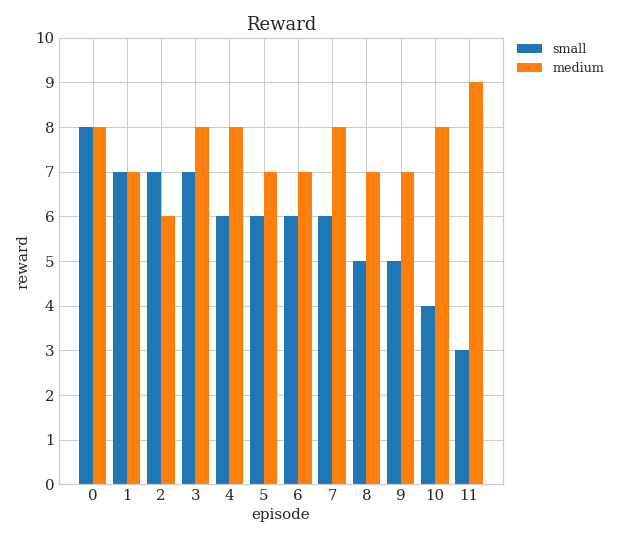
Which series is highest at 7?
medium
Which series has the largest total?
medium
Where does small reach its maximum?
0
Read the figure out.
Title: Reward
x-axis: episode, ticks 0 1 2 3 4 5 6 7 8 9 10 11
y-axis: reward, ticks 0 1 2 3 4 5 6 7 8 9 10
Legend: small, medium
Values:
small: 8 7 7 7 6 6 6 6 5 5 4 3
medium: 8 7 6 8 8 7 7 8 7 7 8 9
